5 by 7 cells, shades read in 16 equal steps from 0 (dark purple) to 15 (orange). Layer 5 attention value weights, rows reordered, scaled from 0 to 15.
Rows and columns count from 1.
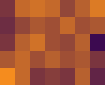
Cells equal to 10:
5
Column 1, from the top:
5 4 5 9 15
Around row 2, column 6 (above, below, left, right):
10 10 11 9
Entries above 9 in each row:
5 1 3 2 3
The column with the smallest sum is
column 7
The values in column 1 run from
4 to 15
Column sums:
38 50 46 43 38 47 30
